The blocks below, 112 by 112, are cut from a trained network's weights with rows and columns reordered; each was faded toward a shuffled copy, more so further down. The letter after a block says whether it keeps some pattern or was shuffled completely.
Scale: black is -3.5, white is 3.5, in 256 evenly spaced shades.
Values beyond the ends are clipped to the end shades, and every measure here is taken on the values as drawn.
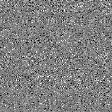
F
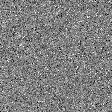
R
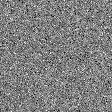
R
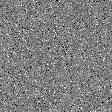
R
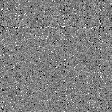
F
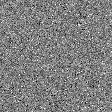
R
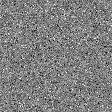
R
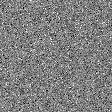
R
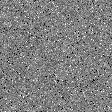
R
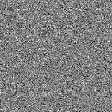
F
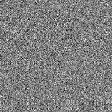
F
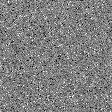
R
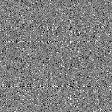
F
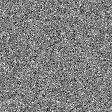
R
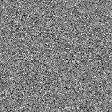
F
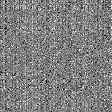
F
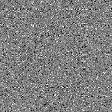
F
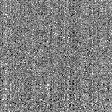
F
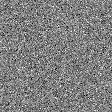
R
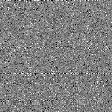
F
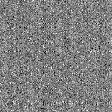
F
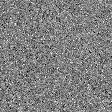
R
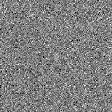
F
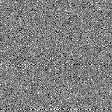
F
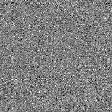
F
